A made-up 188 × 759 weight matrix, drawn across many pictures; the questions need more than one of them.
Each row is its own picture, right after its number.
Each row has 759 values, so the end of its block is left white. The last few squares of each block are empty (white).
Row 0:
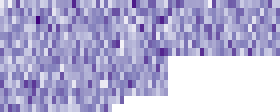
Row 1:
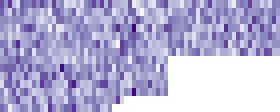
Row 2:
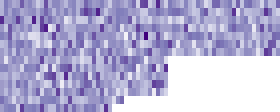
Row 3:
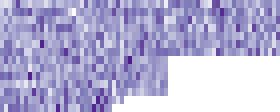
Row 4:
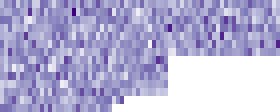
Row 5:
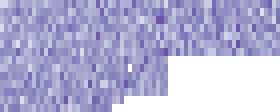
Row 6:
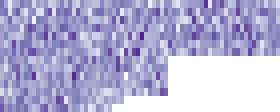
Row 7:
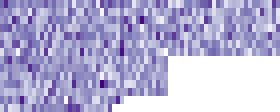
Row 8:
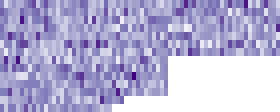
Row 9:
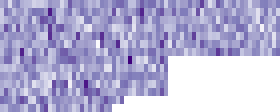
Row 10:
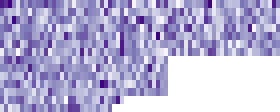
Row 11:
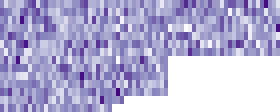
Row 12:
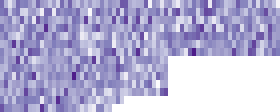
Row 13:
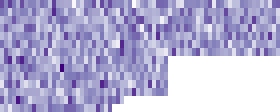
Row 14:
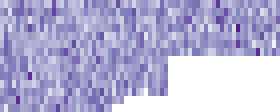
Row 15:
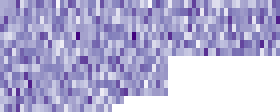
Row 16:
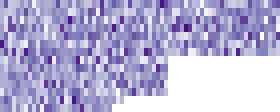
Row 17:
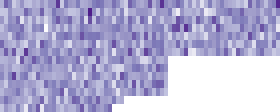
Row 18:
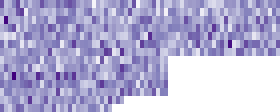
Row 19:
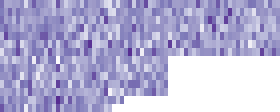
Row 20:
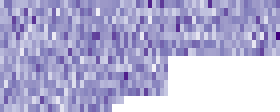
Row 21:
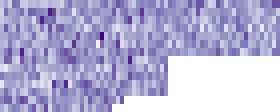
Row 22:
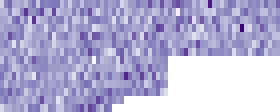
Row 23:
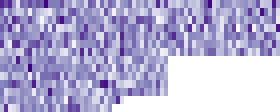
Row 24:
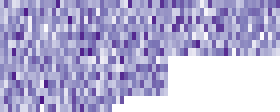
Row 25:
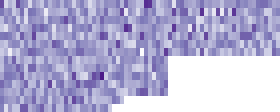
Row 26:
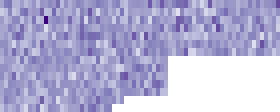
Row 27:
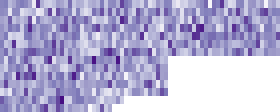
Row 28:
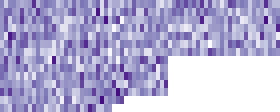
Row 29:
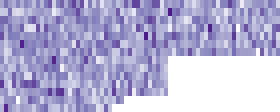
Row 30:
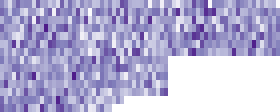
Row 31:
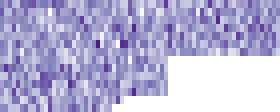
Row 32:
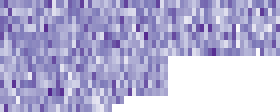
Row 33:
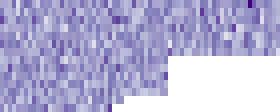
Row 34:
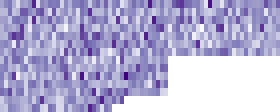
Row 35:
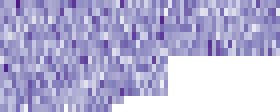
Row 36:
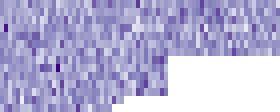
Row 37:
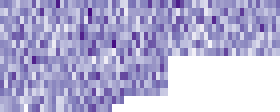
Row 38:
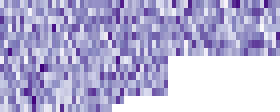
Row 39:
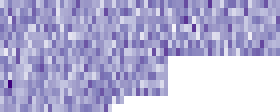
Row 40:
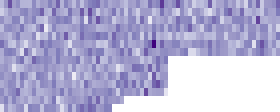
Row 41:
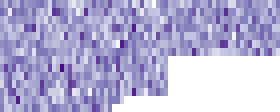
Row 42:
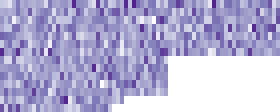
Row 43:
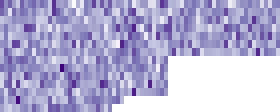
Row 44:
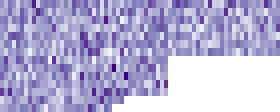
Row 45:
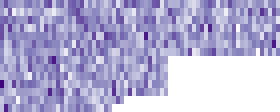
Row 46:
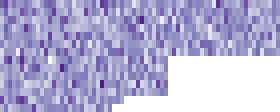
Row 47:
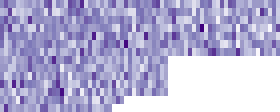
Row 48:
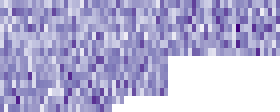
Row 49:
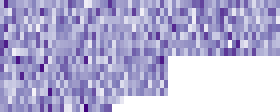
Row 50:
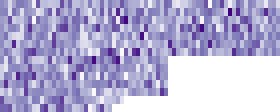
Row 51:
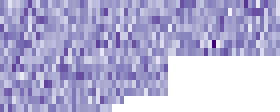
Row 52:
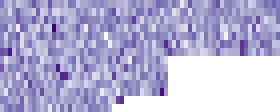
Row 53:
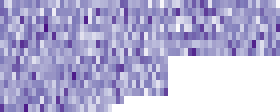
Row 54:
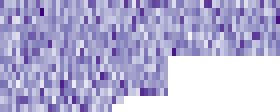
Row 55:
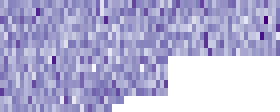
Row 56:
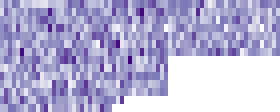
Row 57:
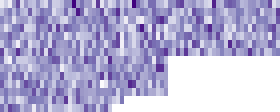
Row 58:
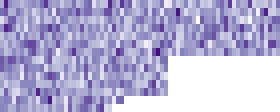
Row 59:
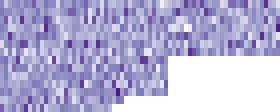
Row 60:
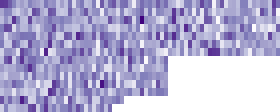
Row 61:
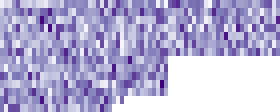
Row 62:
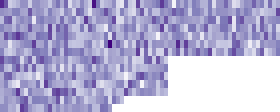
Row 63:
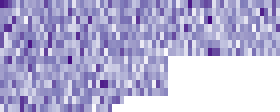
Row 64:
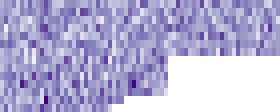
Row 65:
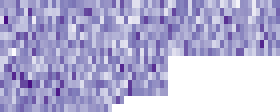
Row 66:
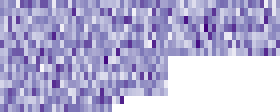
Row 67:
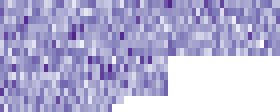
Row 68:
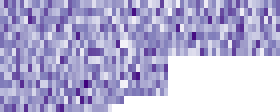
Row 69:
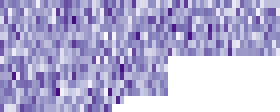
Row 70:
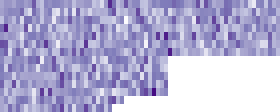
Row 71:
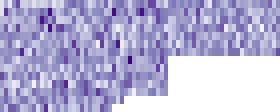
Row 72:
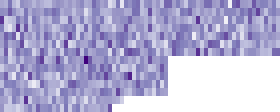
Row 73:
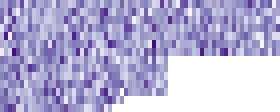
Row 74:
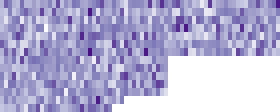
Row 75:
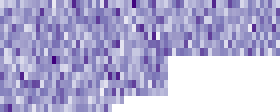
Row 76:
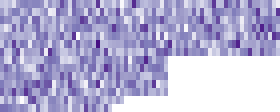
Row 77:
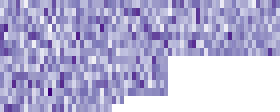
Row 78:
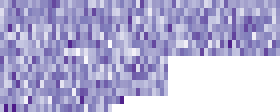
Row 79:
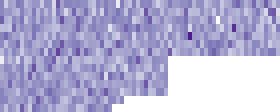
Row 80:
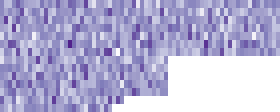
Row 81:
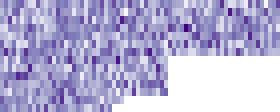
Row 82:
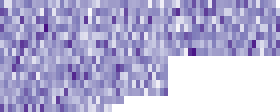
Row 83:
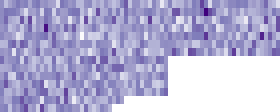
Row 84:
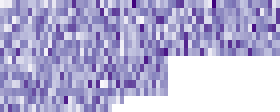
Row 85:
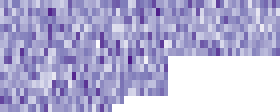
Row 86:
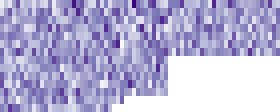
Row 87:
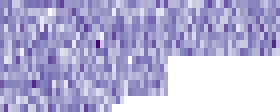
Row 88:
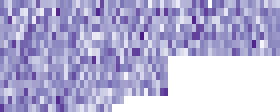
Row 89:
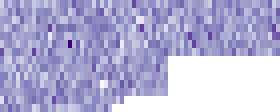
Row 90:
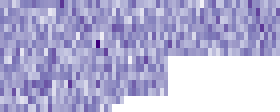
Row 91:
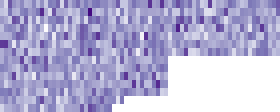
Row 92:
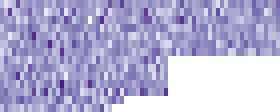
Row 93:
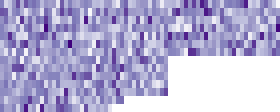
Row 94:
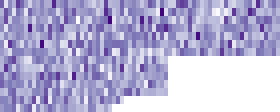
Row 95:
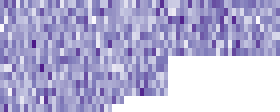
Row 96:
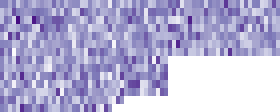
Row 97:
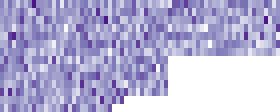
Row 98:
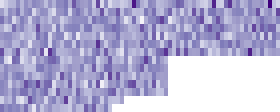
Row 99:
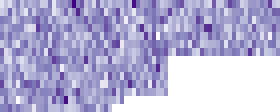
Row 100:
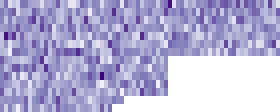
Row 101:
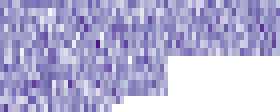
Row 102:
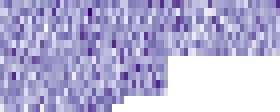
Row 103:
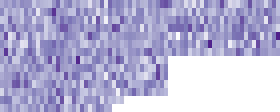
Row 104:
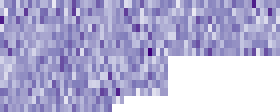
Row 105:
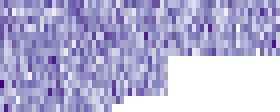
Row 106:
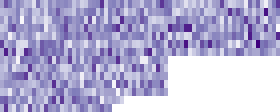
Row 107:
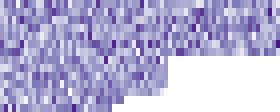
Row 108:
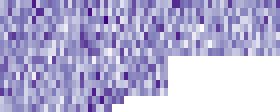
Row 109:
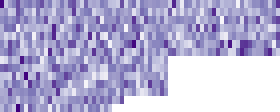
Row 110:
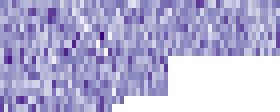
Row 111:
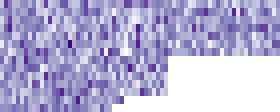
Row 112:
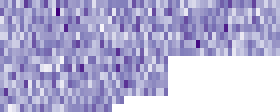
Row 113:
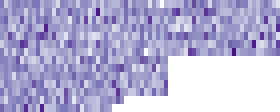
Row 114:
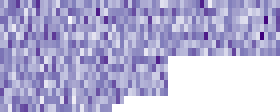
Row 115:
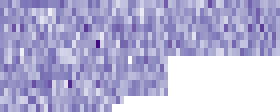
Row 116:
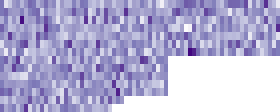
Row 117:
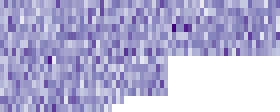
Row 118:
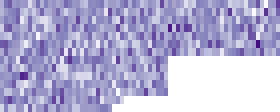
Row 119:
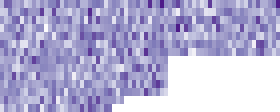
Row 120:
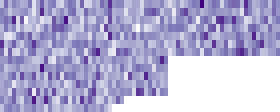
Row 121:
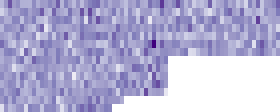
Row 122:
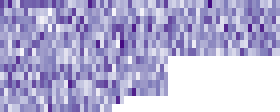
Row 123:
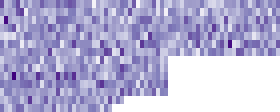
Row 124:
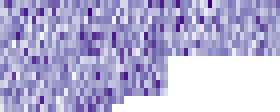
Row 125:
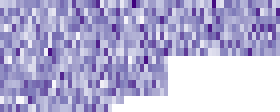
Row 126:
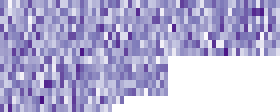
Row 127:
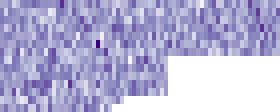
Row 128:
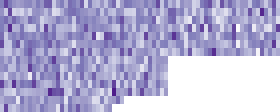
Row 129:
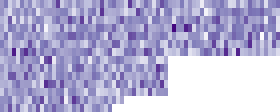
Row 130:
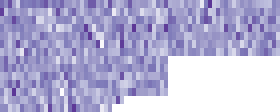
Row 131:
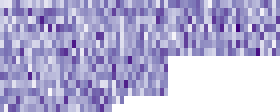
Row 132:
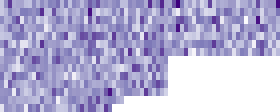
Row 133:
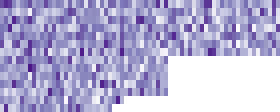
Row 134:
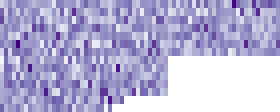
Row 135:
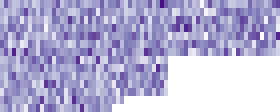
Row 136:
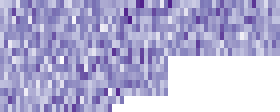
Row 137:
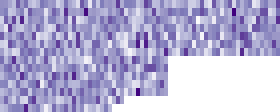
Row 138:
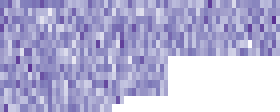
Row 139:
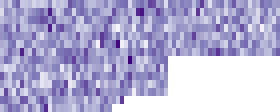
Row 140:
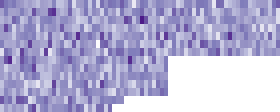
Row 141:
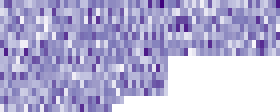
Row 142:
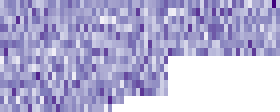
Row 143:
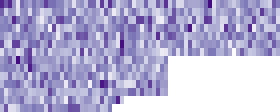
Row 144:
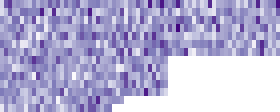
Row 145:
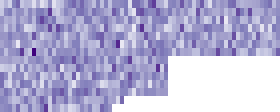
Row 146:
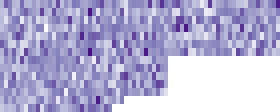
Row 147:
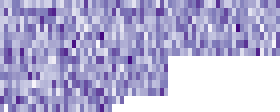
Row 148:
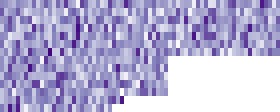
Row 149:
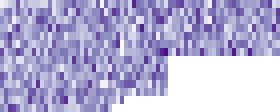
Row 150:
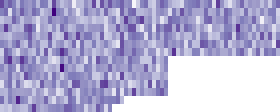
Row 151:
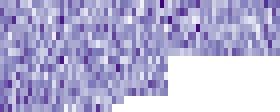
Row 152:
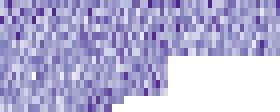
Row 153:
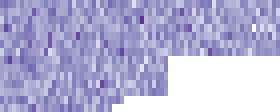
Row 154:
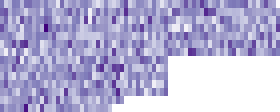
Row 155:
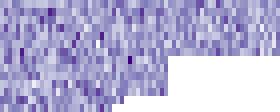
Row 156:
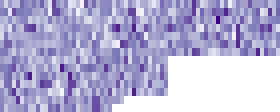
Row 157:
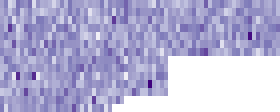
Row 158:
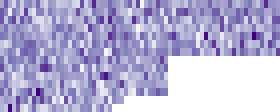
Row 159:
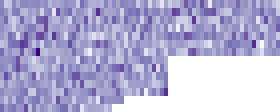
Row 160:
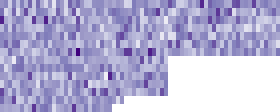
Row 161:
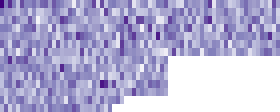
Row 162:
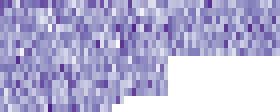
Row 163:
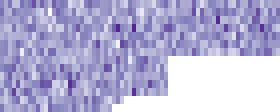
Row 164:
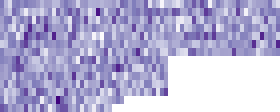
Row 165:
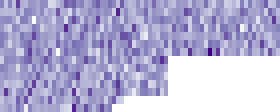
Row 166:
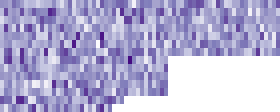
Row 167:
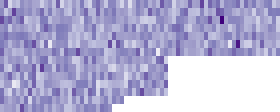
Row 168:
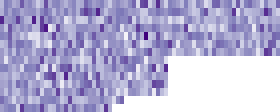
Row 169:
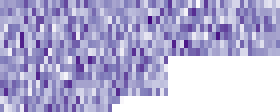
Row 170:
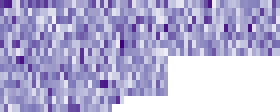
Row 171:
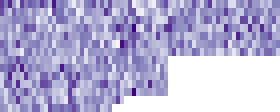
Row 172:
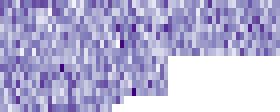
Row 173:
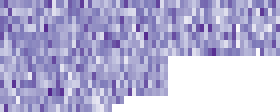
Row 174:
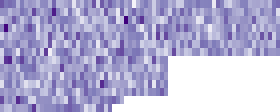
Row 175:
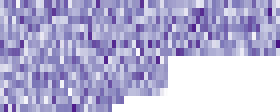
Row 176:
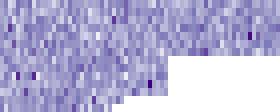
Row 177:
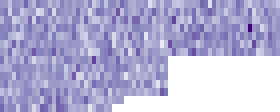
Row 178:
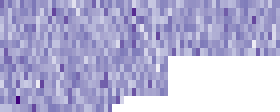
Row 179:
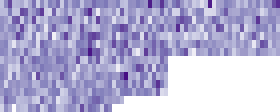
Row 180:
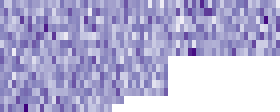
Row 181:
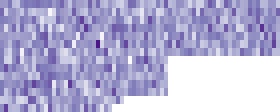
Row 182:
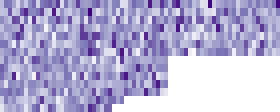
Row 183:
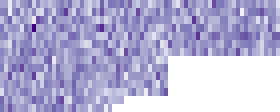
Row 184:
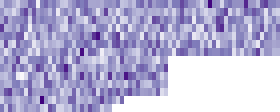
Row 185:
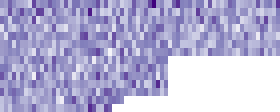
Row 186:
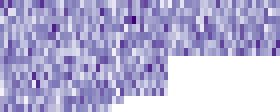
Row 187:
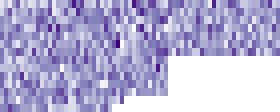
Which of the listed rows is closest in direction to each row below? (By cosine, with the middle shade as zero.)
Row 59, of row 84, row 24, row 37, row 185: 185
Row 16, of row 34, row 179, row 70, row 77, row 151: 179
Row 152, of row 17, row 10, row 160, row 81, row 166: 17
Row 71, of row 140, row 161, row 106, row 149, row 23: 149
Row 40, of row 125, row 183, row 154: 125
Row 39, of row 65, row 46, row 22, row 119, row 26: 22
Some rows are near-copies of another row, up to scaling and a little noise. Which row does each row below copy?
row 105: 45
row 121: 40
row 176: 157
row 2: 168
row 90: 127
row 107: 175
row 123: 18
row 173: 32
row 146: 74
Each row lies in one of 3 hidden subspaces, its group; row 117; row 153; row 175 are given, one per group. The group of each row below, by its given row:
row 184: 117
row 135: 117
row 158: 175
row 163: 153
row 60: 153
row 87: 153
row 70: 175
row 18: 175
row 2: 175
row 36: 175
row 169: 175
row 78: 175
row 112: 175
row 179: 117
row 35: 175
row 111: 175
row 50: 117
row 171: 153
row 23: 153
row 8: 117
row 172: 153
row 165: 175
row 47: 153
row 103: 117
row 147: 153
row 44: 117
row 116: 117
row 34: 117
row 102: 117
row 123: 175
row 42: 153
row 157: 117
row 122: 153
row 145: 153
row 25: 175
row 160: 175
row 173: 153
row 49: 175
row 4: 175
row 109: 175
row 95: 175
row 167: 175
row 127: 153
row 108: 117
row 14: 153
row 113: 117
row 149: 153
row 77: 175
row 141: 117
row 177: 117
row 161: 153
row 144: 117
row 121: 117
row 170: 153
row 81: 117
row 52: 175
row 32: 153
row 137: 175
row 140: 153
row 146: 117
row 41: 153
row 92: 175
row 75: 153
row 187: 153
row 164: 117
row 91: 117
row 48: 153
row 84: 153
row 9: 153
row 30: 117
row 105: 153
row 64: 175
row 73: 175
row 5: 153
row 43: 153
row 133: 153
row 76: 153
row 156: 153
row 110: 153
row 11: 117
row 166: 153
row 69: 175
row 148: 175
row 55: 117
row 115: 153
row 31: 153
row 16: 117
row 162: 153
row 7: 153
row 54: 175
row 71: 153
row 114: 117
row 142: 175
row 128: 153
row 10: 153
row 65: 175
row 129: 117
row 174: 153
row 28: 117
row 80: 175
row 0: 153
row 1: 153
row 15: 175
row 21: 153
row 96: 175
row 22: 117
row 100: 175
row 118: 117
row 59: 117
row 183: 117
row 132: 117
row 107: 175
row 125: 153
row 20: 117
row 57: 153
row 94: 175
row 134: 175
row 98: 153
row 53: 117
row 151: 175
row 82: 117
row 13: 153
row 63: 153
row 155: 153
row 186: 175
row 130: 153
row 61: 153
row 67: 175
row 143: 153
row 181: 153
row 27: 117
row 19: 175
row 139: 153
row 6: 117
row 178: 153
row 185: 117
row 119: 117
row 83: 117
